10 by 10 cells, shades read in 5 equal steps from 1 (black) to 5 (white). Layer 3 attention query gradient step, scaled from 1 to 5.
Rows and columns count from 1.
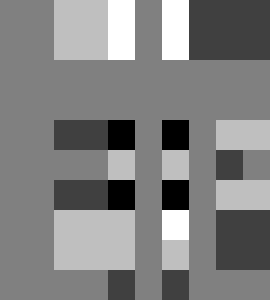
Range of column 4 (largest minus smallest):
2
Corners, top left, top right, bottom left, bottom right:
3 2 3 3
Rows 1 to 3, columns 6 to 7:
3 5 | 3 5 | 3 3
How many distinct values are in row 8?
4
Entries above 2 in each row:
7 7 10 10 6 9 6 8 8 8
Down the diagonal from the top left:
3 3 3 3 1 3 1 3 2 3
